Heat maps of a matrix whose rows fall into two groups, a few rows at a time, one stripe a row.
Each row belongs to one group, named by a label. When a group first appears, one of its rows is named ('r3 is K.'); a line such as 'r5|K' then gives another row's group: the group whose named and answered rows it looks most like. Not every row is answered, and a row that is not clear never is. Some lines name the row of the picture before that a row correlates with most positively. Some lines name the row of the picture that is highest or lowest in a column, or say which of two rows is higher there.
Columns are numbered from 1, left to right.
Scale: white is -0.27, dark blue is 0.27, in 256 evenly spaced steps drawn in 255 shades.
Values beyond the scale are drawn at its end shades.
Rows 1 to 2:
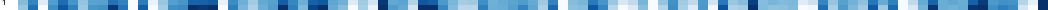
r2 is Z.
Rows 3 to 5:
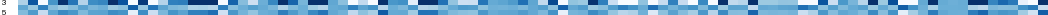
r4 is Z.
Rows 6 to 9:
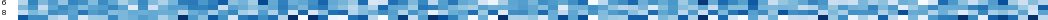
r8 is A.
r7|Z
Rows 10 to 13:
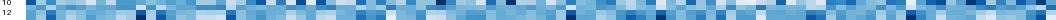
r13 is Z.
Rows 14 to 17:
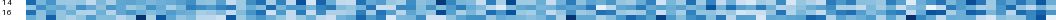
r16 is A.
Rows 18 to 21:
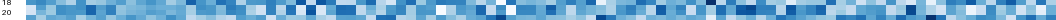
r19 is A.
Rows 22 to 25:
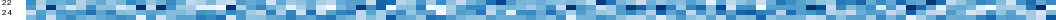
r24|A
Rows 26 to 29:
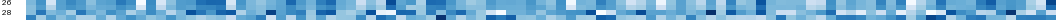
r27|Z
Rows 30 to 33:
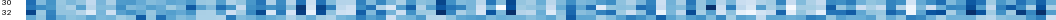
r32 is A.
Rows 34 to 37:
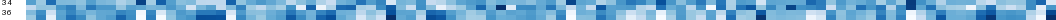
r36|Z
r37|Z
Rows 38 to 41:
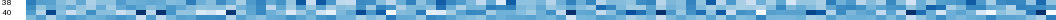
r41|Z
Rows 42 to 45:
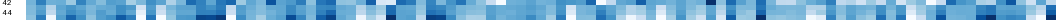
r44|Z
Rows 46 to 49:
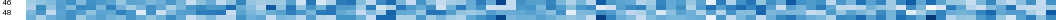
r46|A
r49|A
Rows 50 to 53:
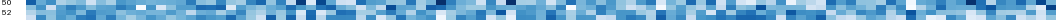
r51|Z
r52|A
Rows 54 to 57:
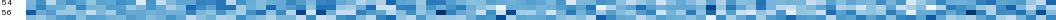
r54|Z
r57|A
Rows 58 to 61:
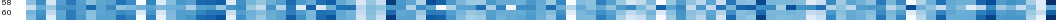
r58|Z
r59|A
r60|Z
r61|Z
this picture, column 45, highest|59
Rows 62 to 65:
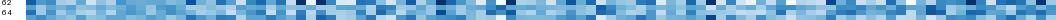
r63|A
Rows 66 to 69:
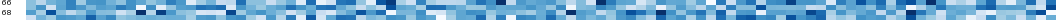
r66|A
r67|Z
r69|A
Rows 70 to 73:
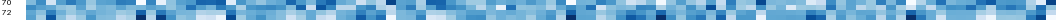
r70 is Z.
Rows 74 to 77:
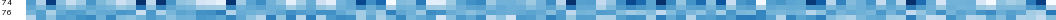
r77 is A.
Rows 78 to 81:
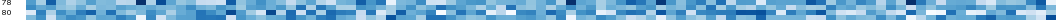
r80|A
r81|Z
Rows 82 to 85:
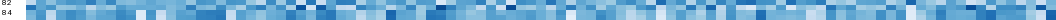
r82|A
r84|Z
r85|Z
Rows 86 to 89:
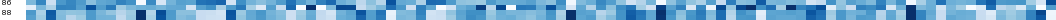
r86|Z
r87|A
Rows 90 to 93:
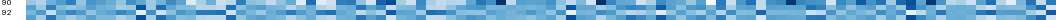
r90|A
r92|Z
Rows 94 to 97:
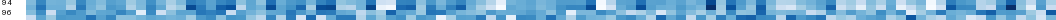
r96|Z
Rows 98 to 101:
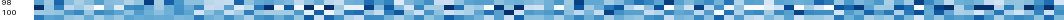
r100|A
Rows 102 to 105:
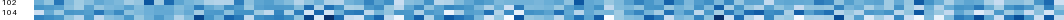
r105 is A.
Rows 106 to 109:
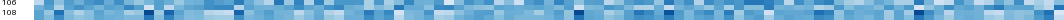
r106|A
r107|Z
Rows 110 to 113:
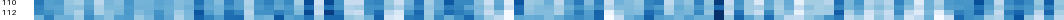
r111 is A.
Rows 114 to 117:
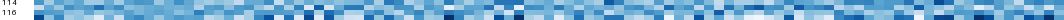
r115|A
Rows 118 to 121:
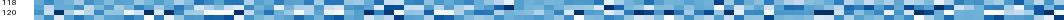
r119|A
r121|Z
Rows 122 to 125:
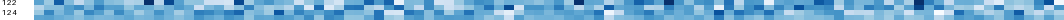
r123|A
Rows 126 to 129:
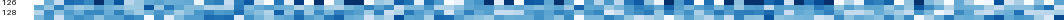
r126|A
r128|A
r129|Z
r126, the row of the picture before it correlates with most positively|123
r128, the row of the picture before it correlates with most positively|124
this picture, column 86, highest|126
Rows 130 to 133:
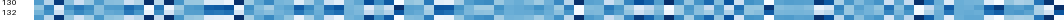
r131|Z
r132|Z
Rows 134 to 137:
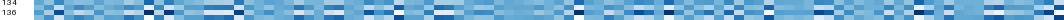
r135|Z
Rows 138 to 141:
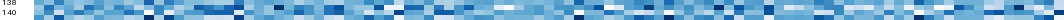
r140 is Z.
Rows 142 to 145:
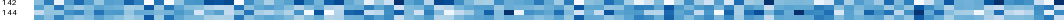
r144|A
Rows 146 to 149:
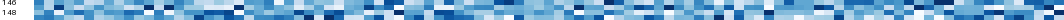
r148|Z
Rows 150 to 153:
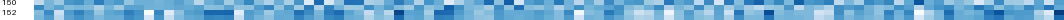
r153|Z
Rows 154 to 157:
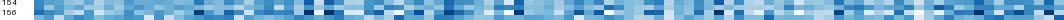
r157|Z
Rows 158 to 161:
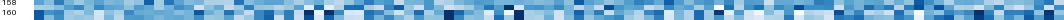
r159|A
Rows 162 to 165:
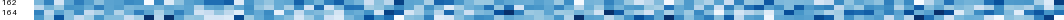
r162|Z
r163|A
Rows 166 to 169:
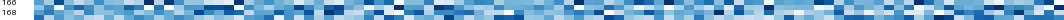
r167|Z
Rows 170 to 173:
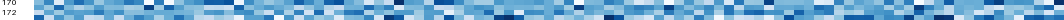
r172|A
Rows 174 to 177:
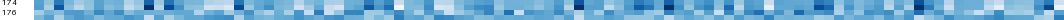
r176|A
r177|Z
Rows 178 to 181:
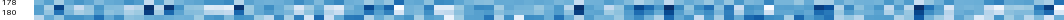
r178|Z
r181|A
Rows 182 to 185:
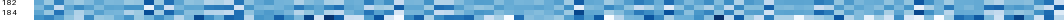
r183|Z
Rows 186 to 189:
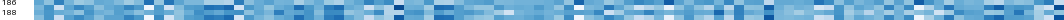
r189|Z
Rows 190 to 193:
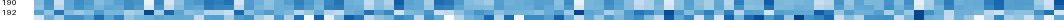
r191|Z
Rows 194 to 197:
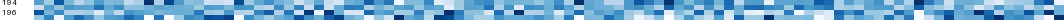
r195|A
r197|Z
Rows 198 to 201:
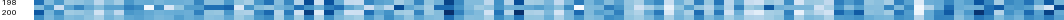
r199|Z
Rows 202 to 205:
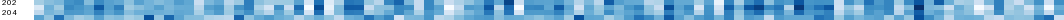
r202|A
